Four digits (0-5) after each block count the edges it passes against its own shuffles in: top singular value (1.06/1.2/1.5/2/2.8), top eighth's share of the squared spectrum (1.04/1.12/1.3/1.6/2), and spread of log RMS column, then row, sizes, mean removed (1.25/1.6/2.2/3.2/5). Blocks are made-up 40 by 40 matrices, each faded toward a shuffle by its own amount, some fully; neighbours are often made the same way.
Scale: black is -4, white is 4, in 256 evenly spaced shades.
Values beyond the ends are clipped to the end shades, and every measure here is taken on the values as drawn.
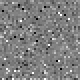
0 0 0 0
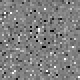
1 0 0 0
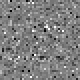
2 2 0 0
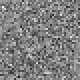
0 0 0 0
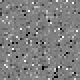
1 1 0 0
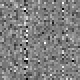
2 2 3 0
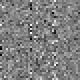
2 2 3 0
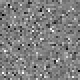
0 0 0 0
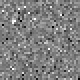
0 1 0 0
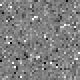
0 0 0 0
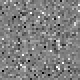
3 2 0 0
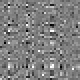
4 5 3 2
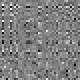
4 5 3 2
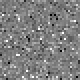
1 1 0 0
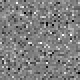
2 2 0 1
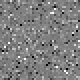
0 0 0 0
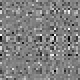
4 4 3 2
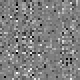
3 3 2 0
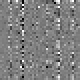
4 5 3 1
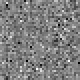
0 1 1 0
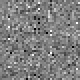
1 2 2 0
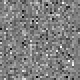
1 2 3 0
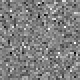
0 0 0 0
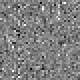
1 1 1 0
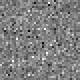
0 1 0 0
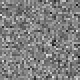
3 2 0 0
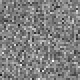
1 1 0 0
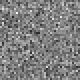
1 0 0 0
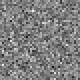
2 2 0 0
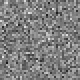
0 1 0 0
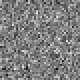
2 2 0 0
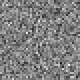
2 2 0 0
